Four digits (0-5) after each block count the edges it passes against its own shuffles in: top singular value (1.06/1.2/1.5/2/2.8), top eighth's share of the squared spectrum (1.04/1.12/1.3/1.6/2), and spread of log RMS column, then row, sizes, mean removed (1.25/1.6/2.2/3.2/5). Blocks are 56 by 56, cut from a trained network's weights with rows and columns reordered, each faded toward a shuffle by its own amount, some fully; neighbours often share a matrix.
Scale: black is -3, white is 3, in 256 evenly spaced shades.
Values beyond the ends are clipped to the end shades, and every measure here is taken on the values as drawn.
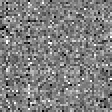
3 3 1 1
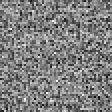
1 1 0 0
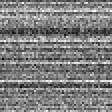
5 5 0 4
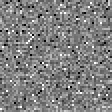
1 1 0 0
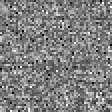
1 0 0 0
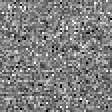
2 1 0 0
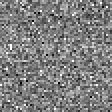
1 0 0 0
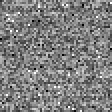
2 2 0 0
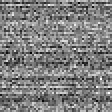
4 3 0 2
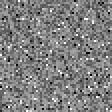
0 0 0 0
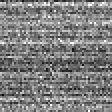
4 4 0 3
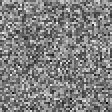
0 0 0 0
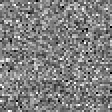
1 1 1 0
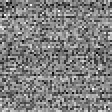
3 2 0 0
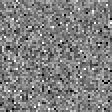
1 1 0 0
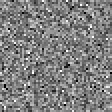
0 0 0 0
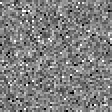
0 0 0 0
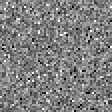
0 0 0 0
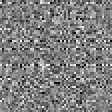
4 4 1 3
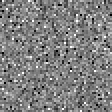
0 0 0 0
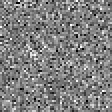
2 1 0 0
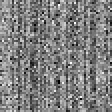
4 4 0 1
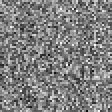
1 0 0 0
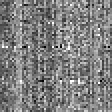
4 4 2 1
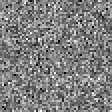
0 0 0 0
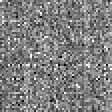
2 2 0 1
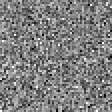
1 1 0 0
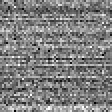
4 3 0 2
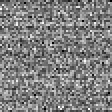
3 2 0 0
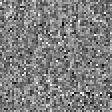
1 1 0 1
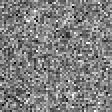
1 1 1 0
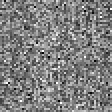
2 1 0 0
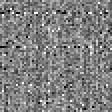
3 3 0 2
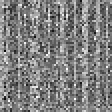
4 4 1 1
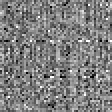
3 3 0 2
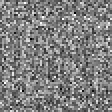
1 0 0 0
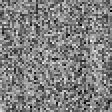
1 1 0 0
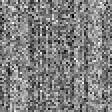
3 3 0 0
